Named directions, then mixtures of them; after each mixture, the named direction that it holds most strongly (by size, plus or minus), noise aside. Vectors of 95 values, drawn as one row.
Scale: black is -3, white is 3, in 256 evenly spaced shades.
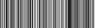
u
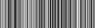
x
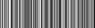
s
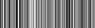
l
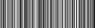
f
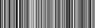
l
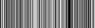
u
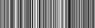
u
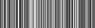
l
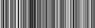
l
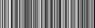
s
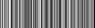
s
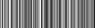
s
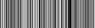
u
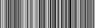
x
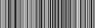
x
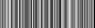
s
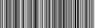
f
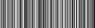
f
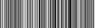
x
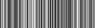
x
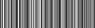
s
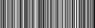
f
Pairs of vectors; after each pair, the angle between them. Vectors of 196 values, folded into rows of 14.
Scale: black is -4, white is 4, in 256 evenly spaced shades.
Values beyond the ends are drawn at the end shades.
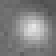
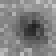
nearly opposite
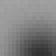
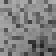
partly aligned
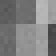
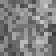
partly aligned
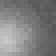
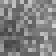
partly opposed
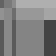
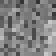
partly opposed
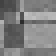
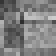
nearly parallel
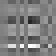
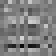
nearly opposite
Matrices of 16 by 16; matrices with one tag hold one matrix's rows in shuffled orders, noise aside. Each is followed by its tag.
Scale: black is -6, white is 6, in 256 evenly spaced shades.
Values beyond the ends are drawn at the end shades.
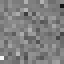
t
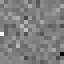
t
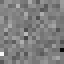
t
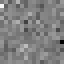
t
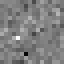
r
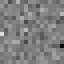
t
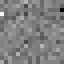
t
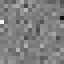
t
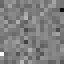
t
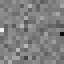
t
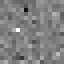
r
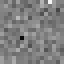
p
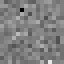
p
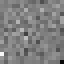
t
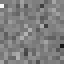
t
